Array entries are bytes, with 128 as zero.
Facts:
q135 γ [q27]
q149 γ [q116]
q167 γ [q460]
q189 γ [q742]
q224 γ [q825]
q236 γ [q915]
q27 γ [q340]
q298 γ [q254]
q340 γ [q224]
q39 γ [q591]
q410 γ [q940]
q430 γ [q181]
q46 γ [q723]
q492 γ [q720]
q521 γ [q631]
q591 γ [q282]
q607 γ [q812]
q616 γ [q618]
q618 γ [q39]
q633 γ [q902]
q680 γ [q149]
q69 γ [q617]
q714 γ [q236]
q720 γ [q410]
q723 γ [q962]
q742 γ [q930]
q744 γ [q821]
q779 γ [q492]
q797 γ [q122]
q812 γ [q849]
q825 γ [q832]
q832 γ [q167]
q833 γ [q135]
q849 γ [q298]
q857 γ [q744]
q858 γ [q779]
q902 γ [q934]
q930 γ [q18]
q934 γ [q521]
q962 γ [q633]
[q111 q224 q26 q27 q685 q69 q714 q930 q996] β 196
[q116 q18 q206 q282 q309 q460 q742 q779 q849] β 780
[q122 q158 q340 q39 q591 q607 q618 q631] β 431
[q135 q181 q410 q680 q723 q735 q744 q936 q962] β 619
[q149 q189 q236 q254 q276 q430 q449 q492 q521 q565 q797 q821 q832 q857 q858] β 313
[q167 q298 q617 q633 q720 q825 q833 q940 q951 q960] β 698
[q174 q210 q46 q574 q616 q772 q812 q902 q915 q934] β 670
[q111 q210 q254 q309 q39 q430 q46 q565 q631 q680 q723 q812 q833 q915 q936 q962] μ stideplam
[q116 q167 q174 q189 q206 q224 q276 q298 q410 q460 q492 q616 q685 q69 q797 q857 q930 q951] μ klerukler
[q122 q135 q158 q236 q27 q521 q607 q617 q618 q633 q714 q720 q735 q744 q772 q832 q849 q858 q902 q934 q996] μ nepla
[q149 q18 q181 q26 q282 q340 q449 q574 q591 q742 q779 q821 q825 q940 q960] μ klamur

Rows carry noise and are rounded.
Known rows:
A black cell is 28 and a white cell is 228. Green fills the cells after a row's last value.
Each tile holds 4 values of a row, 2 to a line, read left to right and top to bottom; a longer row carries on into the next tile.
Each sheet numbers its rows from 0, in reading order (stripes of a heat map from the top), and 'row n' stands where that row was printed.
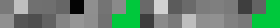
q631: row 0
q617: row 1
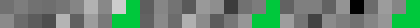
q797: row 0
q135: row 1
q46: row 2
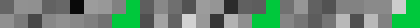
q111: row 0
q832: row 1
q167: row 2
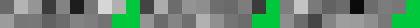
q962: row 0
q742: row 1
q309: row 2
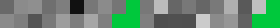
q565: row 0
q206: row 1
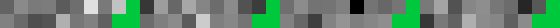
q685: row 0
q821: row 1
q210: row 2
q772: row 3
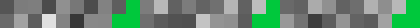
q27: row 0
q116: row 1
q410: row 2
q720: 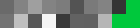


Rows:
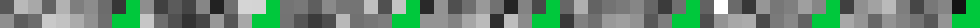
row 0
q849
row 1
q39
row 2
q174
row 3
q825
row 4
q735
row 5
q633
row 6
q779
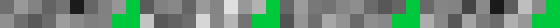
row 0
q936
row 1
q298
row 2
q236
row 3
q833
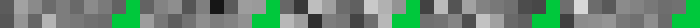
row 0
q714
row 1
q680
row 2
q492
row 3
q282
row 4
q521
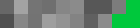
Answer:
q744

